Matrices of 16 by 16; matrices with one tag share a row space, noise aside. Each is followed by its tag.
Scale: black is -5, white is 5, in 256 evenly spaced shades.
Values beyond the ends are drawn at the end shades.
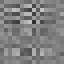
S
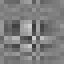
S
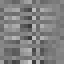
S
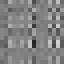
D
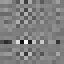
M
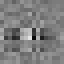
S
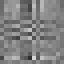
S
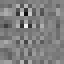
M
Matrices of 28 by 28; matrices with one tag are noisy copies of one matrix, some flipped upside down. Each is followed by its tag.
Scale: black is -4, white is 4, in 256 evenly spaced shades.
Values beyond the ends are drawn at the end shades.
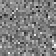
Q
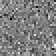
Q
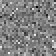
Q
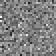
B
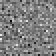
B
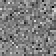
Q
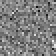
Q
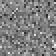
Q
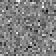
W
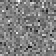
W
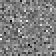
B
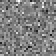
W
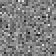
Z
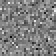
Q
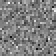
Q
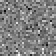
W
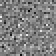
B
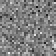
Q
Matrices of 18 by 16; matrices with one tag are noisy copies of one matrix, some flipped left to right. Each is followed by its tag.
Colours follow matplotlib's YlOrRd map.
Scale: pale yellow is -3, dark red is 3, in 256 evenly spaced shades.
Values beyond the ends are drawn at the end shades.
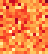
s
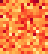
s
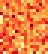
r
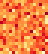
r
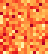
r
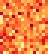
r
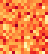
r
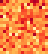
s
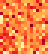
r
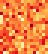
r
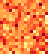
r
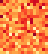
s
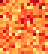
s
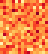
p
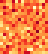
p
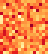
r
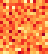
p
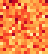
s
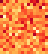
s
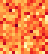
r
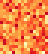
r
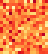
p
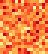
p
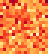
s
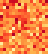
s
